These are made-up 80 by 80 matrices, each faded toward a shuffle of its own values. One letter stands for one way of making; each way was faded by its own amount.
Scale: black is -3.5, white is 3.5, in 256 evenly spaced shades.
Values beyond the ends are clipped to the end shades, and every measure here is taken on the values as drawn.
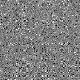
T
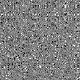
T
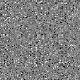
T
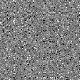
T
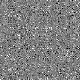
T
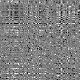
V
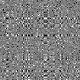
V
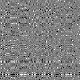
V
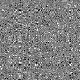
T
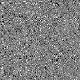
T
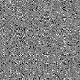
T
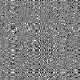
V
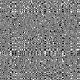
V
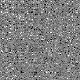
T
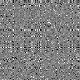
V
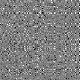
V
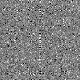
T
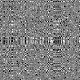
V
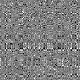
V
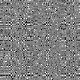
V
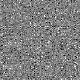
T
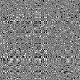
V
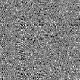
T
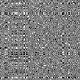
V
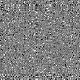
T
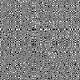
V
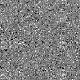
T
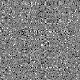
T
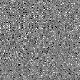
T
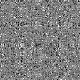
T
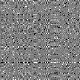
V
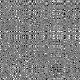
V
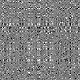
V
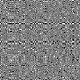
V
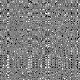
V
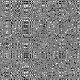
V
